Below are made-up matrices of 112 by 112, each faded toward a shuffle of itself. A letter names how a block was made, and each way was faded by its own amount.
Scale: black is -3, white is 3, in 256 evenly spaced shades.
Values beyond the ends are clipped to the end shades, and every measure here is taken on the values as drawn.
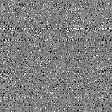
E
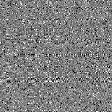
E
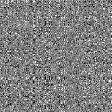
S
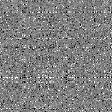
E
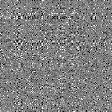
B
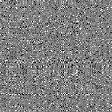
B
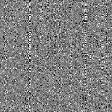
S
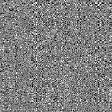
S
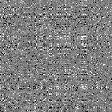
B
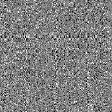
S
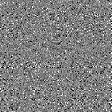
E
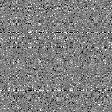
E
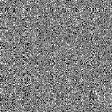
S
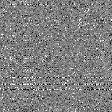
E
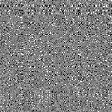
B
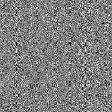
S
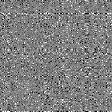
B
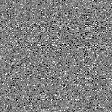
E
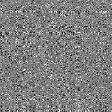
B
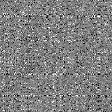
E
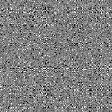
B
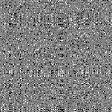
B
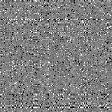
E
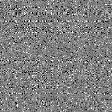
E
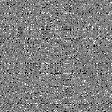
E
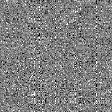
S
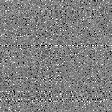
E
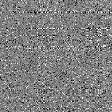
E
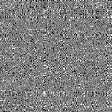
B
